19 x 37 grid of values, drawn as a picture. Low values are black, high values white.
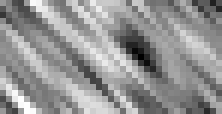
The halves do not mirror each other. The values follow a bell shape. Overall the values sit about 60% of the way up the scale. Streaks slant down to the right.
